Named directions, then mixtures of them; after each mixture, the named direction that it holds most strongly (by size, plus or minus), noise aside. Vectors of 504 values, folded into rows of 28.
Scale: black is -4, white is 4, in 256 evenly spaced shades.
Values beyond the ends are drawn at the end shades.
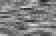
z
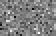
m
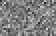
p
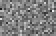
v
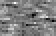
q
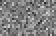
p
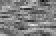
z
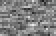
z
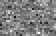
m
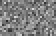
p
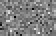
m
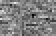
q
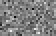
m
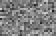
v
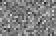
p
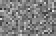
v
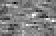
q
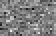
m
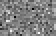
m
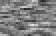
z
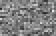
v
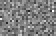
v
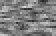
z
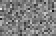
v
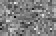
m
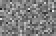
v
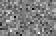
m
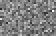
v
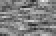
z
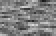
z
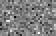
m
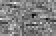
q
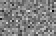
v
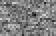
p
